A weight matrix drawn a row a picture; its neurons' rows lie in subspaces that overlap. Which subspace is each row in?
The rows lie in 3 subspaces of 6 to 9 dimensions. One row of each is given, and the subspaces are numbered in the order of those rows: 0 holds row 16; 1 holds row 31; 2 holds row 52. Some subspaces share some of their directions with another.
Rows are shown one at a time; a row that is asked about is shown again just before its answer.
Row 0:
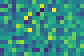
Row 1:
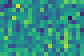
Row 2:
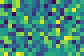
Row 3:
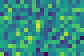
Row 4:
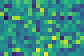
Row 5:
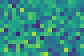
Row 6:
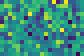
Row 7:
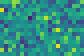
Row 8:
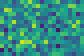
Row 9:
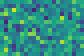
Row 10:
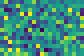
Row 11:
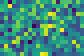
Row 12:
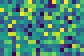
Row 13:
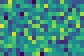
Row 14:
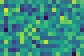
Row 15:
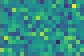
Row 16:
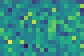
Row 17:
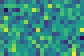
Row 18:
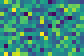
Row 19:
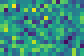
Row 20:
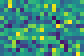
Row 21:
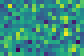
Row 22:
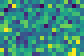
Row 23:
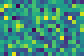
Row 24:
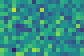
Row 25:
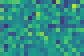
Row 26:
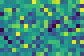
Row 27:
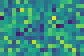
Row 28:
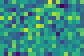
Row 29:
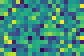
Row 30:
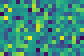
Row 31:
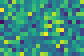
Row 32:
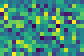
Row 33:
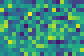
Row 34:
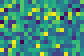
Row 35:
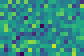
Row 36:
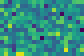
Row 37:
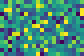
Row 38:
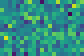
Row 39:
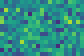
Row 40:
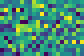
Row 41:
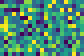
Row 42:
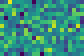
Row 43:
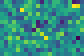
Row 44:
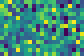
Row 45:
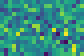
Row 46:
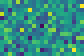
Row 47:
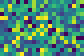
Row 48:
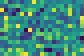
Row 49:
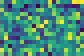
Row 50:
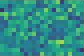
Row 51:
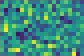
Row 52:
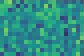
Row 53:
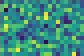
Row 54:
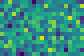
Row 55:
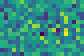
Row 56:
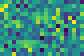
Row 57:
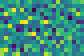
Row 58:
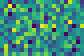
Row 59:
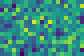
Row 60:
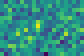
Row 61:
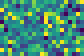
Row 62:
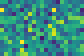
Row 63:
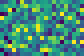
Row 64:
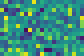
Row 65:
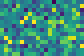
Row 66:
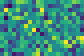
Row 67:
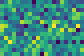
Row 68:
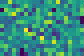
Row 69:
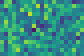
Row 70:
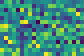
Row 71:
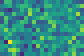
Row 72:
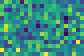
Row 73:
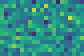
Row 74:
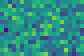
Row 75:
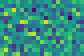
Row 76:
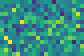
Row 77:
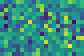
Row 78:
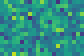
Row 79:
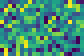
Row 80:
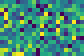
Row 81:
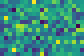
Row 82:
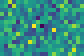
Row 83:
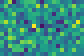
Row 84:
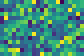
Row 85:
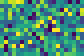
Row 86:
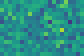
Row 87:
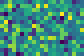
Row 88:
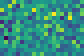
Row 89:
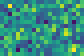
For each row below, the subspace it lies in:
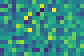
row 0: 0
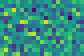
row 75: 0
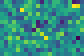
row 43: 1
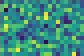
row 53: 2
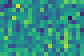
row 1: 2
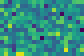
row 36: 0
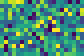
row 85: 1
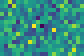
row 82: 1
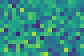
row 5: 1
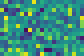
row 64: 0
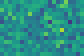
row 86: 1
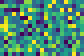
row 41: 1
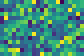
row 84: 0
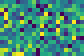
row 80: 2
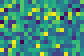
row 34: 1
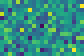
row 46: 2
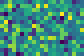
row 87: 0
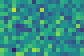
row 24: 0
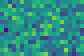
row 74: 1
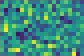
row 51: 2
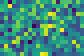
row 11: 1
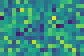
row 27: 2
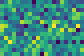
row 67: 0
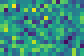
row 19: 0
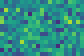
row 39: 1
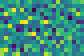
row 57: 0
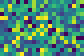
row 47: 2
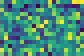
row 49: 1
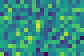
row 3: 2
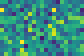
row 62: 0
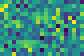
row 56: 2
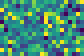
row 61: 1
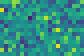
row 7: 1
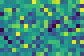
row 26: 0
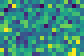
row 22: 1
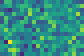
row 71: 0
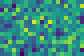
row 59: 0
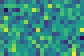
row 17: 2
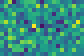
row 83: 1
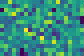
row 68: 0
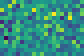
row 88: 1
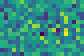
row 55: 2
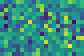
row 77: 2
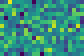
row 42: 0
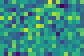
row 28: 1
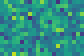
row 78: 1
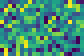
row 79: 1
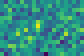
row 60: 2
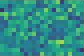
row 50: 0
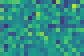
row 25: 1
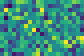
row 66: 2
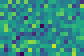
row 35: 2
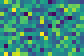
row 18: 1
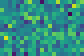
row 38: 1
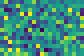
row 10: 0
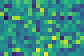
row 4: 2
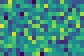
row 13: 0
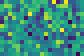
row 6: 1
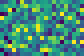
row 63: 2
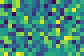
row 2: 1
